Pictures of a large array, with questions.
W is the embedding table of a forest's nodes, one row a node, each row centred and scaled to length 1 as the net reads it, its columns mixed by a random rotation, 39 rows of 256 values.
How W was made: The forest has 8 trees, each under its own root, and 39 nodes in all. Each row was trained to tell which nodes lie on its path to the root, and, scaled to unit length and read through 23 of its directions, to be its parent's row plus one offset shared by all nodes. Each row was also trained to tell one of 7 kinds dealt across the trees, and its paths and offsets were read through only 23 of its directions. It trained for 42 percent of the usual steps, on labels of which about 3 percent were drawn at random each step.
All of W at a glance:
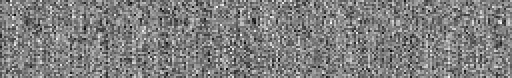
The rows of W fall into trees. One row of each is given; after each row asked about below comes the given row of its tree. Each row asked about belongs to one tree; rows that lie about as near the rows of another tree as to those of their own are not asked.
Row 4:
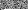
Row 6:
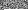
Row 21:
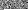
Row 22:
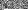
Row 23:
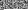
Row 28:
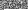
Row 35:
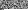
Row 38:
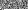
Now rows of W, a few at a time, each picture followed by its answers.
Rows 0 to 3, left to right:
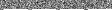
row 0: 23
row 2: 21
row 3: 6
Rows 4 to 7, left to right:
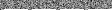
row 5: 23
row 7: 35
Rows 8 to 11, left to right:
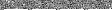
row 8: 22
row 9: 4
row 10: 38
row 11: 38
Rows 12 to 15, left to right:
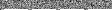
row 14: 6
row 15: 6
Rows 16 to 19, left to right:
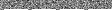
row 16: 21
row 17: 23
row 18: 23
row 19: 28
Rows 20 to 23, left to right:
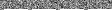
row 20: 28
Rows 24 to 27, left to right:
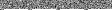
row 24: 38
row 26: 21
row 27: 23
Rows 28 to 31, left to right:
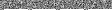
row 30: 21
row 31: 38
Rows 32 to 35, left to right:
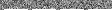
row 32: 22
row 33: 28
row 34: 4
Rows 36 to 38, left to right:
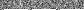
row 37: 21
